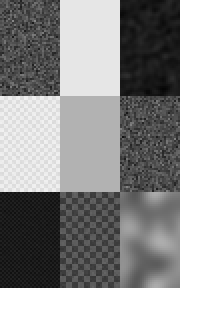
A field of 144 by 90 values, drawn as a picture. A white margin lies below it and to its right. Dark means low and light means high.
The table splits into 3 rows of 3 panels. Panel 1,1: low, fine-grained. Panel 1,2: very high, flat. Panel 1,3: very low, blotchy, faint in contrast. Panel 2,1: very high, checkered, faint in contrast. Panel 2,2: high, flat. Panel 2,3: low, fine-grained. Panel 3,1: very low, checkered, faint in contrast. Panel 3,2: low, checkered. Panel 3,3: middling, smooth.
